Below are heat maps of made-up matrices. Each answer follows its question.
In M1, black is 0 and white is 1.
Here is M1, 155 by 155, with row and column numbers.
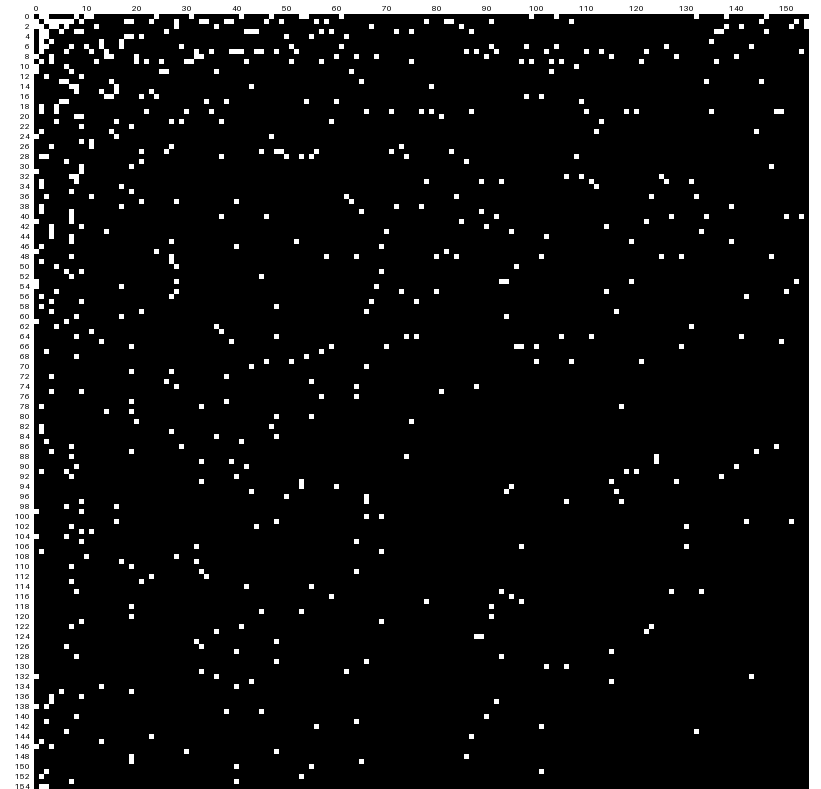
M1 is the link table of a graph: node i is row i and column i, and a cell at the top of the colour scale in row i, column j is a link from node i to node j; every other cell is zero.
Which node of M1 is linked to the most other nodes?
node 1
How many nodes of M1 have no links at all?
0
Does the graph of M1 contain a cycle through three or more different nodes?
yes
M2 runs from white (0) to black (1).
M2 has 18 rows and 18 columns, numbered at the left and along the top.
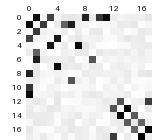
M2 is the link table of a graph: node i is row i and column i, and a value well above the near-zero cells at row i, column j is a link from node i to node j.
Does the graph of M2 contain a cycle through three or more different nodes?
yes
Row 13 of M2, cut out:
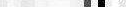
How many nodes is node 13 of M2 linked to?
2
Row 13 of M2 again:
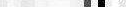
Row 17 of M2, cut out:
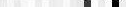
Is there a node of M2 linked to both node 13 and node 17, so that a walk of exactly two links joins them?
yes
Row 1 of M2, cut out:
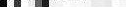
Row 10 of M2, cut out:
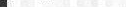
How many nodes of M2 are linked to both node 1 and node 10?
1
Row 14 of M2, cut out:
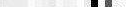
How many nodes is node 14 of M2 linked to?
2
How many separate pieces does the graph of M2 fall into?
2
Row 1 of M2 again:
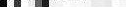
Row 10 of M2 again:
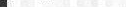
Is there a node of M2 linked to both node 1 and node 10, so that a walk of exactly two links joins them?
yes
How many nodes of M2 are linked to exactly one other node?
7
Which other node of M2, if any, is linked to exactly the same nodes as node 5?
node 2
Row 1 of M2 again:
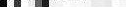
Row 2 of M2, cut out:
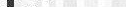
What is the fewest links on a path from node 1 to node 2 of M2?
1
